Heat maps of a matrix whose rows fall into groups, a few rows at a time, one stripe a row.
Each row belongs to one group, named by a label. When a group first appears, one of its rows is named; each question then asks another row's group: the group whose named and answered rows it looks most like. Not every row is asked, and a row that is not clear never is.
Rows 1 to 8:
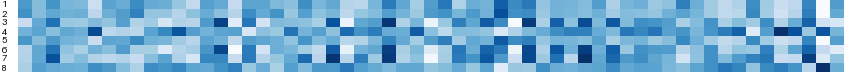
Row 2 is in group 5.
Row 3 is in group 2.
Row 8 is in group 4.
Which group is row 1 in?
5
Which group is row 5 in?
5
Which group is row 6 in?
2
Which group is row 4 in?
4
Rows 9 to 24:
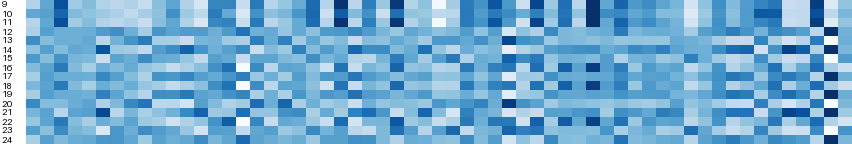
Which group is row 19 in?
4
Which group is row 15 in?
5
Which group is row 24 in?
4
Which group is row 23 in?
5
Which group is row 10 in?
2
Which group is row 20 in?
5
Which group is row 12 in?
4
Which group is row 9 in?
2
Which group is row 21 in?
4
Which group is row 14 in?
4
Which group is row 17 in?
4
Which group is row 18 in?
2
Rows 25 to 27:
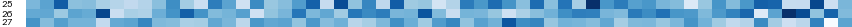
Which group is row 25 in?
2
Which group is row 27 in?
5
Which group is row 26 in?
4
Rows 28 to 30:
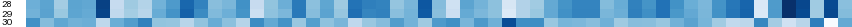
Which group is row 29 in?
4
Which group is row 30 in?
5
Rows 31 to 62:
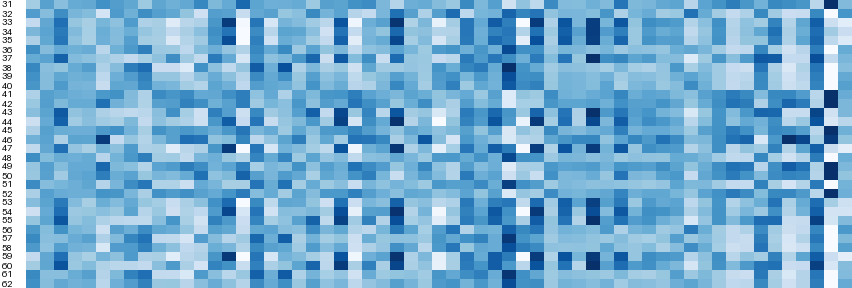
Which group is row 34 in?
2
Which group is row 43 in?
2
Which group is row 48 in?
5
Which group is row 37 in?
2
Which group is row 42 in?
4
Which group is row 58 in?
5
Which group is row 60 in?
2
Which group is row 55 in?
2
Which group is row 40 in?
5
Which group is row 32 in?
5
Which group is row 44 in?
2
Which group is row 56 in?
5
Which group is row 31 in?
4
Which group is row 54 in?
2
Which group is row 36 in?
5
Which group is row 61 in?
5
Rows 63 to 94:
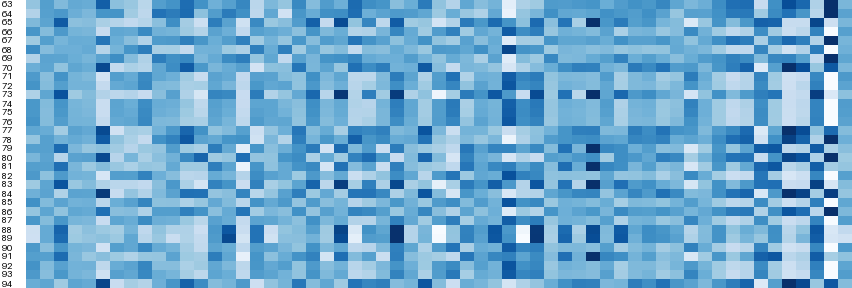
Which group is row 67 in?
4
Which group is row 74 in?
5
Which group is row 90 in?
5
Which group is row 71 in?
5
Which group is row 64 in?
4
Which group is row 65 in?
2
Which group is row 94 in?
4
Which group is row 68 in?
5
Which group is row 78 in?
4
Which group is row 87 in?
5
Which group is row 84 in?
4
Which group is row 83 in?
2
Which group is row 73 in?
2
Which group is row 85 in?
5
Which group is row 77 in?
4
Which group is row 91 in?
2
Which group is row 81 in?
2
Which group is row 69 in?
4
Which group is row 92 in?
5
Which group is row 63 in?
4
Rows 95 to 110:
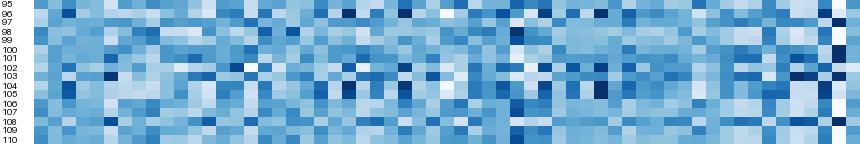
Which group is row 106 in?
5
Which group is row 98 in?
5
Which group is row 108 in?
4
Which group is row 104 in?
2
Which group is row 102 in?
2
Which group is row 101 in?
4
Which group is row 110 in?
5
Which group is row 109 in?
5
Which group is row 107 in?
5
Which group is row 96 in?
2
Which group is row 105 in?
2
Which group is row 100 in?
4
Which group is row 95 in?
5
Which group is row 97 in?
4
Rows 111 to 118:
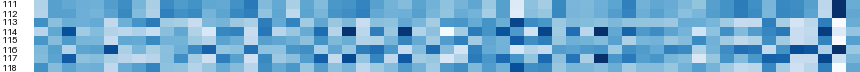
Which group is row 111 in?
4
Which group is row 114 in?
2
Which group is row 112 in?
4
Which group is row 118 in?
5
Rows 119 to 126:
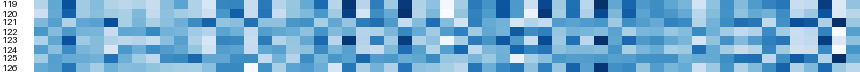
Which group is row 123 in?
2
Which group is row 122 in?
5
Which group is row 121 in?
4
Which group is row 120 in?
2
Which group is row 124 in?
5
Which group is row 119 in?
2
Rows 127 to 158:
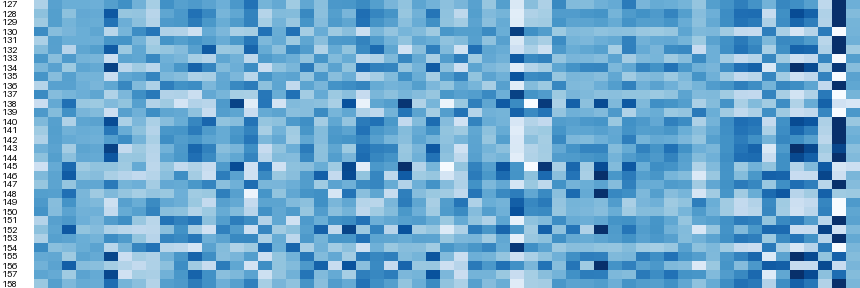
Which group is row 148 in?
2
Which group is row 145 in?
2
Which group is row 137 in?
5
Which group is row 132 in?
4
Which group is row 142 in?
4
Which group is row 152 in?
2
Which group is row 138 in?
2
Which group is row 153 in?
4
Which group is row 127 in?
4
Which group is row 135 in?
5
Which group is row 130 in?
5
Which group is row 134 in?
4
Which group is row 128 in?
4
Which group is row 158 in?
4
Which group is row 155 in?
4
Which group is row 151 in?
4
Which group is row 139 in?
5
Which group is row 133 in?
5
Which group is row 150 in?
5
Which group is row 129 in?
4
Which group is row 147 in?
4
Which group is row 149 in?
5
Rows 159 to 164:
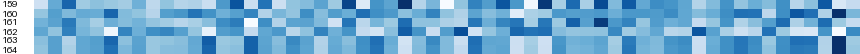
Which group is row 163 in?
4
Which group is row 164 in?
4
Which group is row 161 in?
2
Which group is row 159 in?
2
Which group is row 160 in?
4
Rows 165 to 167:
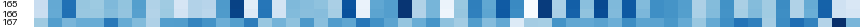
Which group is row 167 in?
4
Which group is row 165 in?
2
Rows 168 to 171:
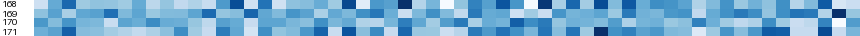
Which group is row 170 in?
5
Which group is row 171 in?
2
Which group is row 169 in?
4
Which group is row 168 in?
2
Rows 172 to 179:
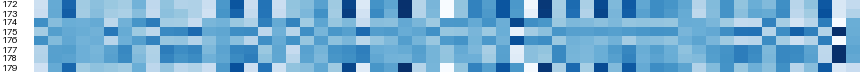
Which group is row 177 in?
4
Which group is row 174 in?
5
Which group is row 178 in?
4
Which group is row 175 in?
4
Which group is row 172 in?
2
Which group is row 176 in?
5
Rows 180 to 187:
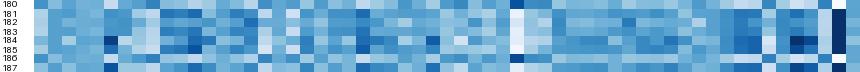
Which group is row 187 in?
4
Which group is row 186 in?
5
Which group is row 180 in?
5
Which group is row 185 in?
4
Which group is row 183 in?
4
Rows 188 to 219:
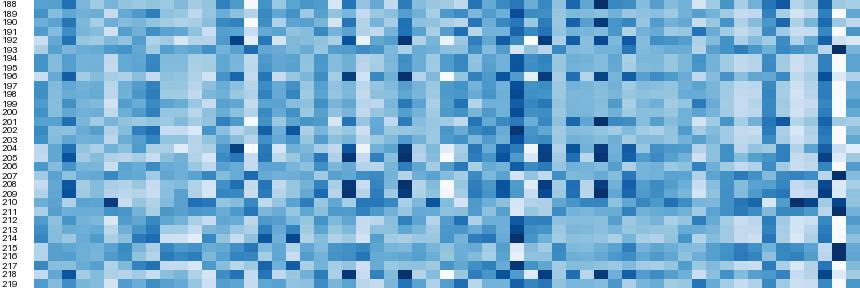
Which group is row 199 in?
5
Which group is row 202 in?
5
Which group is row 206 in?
5
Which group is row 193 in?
4
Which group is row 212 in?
5
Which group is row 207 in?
4
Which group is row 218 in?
2
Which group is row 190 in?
2
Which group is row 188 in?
2
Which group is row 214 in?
5
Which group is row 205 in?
2
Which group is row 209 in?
2
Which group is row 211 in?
4
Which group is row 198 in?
5
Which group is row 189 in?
5
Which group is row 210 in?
4
